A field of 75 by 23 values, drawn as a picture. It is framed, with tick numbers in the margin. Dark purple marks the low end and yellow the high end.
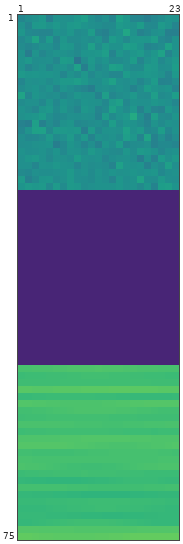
It is made of 3 by 1 panels. Panel 1,1: middling, fine-grained, faint in contrast. Panel 2,1: very low, flat. Panel 3,1: high, streaked across, faint in contrast.
